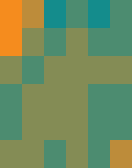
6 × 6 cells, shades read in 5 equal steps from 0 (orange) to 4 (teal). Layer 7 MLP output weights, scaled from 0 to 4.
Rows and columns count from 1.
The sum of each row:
15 13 13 15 15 13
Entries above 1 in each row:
4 5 6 6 6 5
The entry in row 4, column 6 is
3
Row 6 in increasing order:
1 2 2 2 3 3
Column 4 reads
3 2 2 2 2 2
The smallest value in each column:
0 1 2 2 2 1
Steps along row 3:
up down same same same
